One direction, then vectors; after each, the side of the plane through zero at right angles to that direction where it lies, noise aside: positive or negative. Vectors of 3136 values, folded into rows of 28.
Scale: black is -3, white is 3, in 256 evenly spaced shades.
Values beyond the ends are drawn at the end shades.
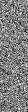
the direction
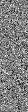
negative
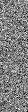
positive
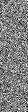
positive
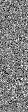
positive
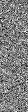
negative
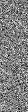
negative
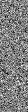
positive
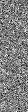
negative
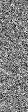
negative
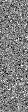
positive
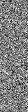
negative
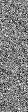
positive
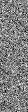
positive
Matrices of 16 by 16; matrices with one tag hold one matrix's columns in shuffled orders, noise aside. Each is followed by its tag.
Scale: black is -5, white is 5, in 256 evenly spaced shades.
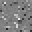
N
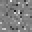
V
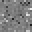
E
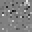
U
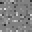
E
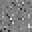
N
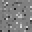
N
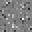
N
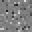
V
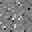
N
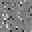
N
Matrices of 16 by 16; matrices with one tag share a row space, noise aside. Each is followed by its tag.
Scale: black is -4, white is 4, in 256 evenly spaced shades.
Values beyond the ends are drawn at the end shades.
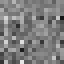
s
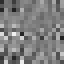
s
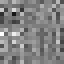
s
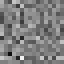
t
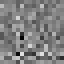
t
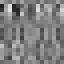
t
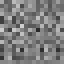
t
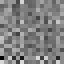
t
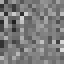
s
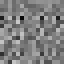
t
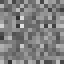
t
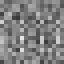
t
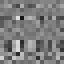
t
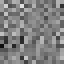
s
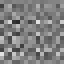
t
